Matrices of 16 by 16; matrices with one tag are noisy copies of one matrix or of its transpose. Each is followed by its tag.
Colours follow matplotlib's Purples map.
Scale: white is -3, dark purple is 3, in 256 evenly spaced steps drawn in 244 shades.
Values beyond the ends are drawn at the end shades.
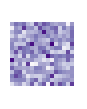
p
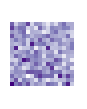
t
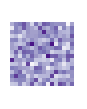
p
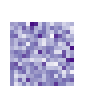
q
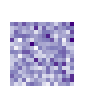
t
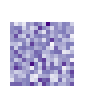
p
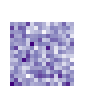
t
